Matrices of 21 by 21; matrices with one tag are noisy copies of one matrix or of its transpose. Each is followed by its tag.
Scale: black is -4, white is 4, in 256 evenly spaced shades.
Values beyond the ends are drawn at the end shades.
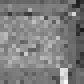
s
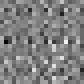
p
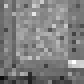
s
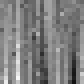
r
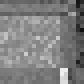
s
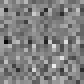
p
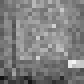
s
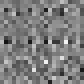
p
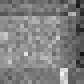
s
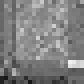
s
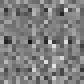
p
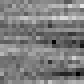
r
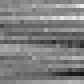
r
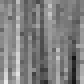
r
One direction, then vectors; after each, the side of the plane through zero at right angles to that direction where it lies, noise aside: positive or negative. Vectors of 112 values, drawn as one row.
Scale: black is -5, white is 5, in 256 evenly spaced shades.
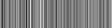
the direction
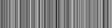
positive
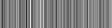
positive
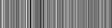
negative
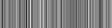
positive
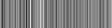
positive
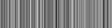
positive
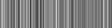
negative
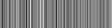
positive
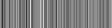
positive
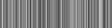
negative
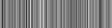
positive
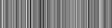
negative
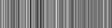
negative
